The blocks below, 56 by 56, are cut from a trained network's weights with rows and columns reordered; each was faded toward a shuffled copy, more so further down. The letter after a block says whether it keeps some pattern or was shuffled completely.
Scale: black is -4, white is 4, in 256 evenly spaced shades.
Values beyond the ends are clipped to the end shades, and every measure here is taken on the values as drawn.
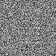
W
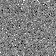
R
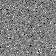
R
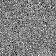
R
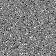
R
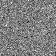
R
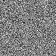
R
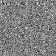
W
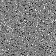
R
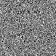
W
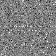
W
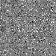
W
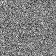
R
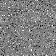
W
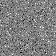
R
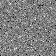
R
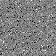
W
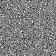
R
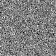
R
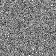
R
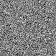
R
